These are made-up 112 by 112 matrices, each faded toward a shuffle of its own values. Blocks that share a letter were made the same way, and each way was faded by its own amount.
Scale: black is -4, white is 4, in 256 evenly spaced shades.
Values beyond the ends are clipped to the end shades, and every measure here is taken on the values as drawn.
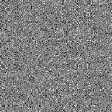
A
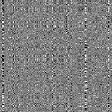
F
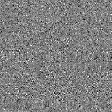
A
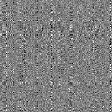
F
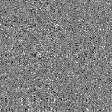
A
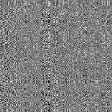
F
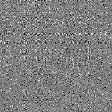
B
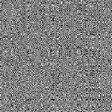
F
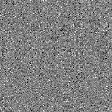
A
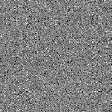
A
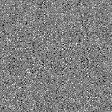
A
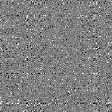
B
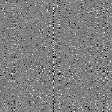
B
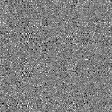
A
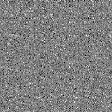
A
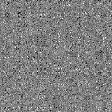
A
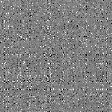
B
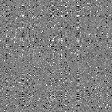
B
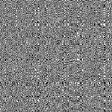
F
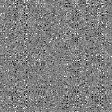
B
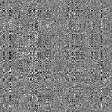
F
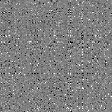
B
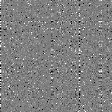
B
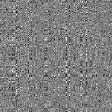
F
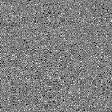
A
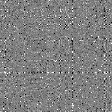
B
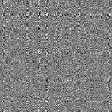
F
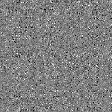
A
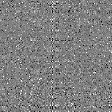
B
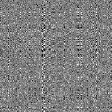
F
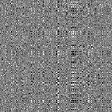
F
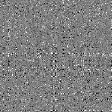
B
